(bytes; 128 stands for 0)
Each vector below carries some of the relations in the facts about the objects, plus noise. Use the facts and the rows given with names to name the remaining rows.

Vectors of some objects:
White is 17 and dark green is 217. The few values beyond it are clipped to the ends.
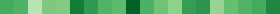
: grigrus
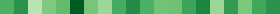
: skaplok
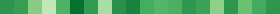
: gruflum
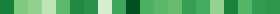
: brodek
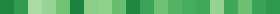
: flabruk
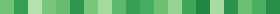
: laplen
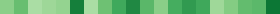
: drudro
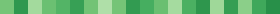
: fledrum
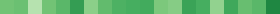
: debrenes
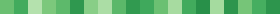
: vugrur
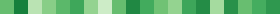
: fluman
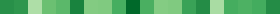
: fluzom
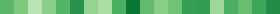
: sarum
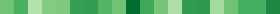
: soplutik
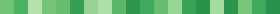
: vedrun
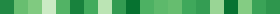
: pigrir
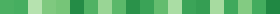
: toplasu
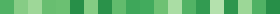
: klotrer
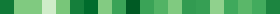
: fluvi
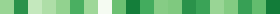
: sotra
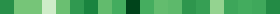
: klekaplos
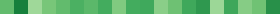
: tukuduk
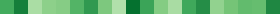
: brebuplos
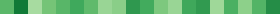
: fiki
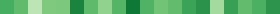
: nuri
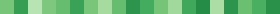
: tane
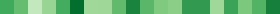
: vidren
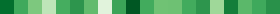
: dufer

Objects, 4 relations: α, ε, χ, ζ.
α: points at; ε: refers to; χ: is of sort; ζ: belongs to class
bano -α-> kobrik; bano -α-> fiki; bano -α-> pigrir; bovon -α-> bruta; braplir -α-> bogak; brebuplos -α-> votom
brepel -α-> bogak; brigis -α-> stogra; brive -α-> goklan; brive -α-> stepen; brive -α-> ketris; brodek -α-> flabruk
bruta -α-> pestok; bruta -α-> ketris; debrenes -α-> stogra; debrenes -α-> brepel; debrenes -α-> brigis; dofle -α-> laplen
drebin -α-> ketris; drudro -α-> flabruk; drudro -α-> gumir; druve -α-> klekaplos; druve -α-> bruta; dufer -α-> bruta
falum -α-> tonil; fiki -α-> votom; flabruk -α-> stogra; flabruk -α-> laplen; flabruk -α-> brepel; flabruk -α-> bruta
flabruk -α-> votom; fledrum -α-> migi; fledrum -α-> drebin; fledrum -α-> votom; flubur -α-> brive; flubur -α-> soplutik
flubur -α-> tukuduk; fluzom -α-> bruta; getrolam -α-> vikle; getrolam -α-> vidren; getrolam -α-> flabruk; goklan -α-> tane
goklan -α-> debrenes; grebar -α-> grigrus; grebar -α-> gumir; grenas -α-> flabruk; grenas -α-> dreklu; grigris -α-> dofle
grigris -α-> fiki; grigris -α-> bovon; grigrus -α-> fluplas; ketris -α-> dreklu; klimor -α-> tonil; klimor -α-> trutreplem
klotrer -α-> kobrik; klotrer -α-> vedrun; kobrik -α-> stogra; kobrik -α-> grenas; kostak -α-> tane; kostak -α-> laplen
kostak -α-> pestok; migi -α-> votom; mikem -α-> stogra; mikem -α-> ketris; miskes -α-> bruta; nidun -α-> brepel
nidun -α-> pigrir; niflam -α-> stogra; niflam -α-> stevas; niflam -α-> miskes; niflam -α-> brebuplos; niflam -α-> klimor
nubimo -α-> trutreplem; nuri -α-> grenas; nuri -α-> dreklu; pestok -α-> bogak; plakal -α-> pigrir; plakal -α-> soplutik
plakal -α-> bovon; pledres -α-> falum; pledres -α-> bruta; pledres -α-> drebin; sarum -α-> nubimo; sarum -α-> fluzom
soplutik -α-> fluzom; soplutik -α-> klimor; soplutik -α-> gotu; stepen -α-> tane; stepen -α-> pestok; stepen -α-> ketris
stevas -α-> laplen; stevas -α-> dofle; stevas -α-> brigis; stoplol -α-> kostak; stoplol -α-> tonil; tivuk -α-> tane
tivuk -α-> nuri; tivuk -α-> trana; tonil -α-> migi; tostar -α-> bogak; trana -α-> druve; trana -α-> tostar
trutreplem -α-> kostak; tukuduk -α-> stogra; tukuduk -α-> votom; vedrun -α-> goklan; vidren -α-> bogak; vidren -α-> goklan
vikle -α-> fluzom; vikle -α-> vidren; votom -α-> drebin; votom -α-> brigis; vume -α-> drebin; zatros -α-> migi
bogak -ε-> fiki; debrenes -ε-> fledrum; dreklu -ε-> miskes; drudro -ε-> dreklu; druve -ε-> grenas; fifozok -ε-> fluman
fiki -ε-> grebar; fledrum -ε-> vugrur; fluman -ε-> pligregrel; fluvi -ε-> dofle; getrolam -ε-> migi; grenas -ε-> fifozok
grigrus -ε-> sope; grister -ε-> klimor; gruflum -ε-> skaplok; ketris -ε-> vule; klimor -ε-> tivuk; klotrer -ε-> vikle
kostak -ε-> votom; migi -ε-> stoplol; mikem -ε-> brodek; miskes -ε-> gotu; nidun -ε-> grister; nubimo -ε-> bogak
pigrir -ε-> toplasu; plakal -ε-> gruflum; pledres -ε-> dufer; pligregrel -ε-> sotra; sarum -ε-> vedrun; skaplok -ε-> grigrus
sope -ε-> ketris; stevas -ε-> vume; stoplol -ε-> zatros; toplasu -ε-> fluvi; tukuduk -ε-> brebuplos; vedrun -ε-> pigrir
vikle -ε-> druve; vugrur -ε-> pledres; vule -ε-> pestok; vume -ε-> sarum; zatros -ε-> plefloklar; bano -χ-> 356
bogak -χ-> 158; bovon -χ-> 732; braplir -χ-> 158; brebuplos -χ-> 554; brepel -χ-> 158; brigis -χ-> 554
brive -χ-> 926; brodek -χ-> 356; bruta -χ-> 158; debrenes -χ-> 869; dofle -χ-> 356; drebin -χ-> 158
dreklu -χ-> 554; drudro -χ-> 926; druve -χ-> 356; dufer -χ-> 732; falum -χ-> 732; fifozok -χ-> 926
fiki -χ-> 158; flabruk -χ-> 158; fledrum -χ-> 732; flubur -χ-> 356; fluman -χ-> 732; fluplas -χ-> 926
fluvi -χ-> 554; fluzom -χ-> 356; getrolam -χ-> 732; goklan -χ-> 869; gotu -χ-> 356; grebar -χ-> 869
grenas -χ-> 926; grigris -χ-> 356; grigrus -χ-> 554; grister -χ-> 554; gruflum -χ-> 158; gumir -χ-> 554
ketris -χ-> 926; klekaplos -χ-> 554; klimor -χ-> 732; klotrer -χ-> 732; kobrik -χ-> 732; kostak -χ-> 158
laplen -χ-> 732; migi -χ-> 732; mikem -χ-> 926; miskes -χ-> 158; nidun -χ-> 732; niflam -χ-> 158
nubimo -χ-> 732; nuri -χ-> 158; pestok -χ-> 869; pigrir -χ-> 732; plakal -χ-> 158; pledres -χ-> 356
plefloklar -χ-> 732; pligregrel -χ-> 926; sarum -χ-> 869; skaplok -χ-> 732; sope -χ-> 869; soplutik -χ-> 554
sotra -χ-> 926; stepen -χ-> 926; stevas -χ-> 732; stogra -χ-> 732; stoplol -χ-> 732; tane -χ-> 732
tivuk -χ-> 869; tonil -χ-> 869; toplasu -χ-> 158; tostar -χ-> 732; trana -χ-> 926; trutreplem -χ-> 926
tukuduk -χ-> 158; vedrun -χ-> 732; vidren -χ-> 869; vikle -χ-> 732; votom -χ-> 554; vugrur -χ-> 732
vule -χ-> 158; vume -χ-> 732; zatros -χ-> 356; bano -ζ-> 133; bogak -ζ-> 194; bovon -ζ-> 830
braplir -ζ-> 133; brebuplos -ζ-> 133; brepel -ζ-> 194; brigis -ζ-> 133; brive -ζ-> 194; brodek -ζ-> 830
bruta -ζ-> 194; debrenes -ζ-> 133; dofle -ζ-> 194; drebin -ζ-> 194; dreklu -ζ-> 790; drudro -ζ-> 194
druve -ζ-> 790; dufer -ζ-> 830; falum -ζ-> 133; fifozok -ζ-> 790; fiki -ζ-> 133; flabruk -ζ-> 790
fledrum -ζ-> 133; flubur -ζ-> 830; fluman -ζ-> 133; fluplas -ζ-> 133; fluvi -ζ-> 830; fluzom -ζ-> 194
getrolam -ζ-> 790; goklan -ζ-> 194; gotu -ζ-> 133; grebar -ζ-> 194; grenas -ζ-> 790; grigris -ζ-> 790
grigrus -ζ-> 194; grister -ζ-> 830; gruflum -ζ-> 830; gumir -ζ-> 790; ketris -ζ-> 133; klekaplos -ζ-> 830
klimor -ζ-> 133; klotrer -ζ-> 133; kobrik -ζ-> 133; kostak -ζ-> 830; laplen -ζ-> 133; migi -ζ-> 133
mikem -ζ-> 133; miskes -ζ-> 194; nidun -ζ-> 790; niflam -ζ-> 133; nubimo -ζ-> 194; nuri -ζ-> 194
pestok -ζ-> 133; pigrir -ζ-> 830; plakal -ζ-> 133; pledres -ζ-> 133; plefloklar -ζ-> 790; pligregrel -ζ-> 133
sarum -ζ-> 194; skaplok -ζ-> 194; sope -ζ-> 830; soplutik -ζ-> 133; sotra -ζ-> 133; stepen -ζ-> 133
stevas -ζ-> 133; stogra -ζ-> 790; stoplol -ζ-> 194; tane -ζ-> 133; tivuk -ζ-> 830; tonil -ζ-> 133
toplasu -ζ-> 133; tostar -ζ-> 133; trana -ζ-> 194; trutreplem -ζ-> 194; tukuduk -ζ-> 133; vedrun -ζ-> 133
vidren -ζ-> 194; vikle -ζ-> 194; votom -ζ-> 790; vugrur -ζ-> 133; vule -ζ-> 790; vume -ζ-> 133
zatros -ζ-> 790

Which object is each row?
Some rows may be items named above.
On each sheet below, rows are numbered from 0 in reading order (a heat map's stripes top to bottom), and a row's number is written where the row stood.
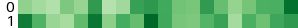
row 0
mikem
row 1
druve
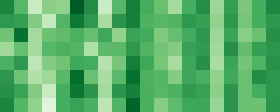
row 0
dofle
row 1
gruflum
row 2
tukuduk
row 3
stevas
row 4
gotu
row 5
zatros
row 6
gruflum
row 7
tivuk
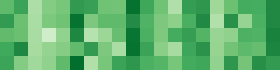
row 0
soplutik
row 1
vikle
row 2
fifozok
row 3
brebuplos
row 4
getrolam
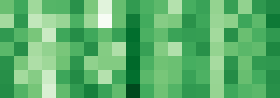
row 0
migi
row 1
sotra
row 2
kostak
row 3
brebuplos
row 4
vule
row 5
sope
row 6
grister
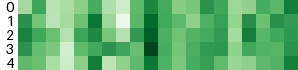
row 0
pligregrel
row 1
plefloklar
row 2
bovon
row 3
grister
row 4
fifozok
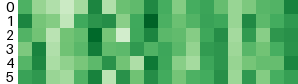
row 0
grenas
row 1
flubur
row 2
stoplol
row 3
plakal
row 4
brebuplos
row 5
nidun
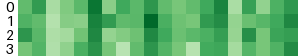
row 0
nubimo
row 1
grigrus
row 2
stogra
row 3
tonil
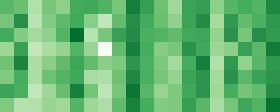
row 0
brigis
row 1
fluman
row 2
getrolam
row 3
sotra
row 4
klimor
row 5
vume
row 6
grebar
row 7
ketris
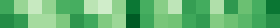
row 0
pestok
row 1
votom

